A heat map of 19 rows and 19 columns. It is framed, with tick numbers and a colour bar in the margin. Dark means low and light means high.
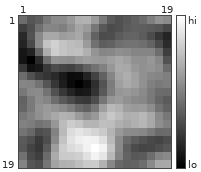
The values follow a bell shape. No lone cell stands out from its neighbours. The ninth with the highest average is the bottom middle. The middle right is the smoothest part.
